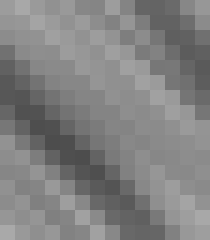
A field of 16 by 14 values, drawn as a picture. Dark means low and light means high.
No row or column stands out. Overall the values sit about 50% of the way up the scale. The bottom middle is the roughest part. No overall slope runs across the table. Neither half mirrors the other. Streaks slant down to the right.
